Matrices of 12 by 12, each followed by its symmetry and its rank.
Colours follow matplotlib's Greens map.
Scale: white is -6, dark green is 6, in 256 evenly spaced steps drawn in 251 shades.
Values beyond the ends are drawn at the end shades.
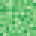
antisymmetric, full rank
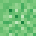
symmetric, rank two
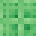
symmetric, rank two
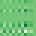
neither, rank one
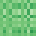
neither, rank one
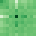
symmetric, rank two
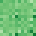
symmetric, rank two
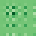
symmetric, rank one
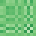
symmetric, rank one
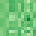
neither, rank two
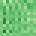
neither, rank two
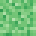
antisymmetric, full rank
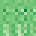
neither, rank two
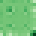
symmetric, rank two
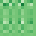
neither, rank one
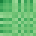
symmetric, rank one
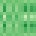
neither, rank one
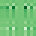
neither, rank one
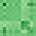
symmetric, rank two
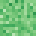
antisymmetric, full rank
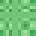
symmetric, rank one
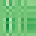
neither, rank one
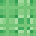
symmetric, rank one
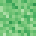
antisymmetric, full rank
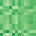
neither, rank two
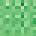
neither, rank two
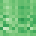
neither, rank two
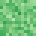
antisymmetric, full rank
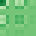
symmetric, rank one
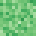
antisymmetric, full rank
